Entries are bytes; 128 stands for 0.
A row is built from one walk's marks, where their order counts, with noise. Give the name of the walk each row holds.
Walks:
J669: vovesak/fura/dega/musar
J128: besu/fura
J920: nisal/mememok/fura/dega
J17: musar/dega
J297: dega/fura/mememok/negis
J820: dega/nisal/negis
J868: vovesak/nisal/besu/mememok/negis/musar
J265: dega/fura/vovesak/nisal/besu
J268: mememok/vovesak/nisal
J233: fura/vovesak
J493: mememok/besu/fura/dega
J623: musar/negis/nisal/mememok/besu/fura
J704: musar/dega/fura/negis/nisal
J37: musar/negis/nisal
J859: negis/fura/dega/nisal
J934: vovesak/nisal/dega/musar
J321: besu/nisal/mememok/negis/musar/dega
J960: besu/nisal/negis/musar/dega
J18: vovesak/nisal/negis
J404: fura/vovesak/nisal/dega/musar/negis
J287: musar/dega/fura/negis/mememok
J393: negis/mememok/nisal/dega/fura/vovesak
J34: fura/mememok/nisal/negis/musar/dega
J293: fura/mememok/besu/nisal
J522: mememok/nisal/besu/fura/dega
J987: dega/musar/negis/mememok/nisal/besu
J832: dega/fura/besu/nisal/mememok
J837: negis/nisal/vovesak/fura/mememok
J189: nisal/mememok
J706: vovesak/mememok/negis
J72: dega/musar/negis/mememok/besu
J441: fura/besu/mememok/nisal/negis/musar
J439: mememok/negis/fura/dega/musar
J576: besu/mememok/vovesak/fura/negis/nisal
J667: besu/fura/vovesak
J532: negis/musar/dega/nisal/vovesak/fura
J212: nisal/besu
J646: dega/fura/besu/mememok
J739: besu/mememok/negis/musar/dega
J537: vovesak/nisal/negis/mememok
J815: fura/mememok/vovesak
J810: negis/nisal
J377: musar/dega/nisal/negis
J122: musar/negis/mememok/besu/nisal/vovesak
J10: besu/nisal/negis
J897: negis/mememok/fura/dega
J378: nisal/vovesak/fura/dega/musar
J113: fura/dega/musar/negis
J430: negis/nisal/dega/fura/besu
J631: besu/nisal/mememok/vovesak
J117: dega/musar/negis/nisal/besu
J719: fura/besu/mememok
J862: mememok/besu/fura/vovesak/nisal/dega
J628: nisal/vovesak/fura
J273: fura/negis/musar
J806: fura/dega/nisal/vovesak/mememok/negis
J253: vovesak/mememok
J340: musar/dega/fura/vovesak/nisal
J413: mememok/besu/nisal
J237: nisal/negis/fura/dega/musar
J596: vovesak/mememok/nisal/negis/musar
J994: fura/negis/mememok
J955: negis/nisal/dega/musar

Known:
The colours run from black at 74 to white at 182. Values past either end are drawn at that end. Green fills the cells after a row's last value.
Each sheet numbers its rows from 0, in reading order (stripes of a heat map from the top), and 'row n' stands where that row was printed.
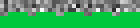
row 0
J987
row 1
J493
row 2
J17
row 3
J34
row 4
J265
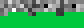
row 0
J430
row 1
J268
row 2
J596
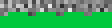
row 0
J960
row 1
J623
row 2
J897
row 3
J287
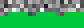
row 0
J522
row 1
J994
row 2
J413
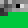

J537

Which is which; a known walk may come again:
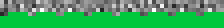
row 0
J122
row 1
J832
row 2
J859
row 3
J273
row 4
J117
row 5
J441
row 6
J897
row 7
J34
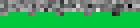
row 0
J820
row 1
J287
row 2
J189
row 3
J297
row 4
J706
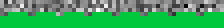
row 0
J413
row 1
J439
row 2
J340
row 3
J293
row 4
J739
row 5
J233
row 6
J268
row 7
J806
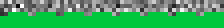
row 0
J576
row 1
J669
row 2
J623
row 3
J237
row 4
J920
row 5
J378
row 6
J862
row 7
J960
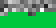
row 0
J265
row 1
J994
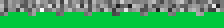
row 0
J72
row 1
J430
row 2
J321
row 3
J987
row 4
J393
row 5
J532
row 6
J404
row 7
J17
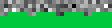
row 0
J493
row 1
J377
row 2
J253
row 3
J10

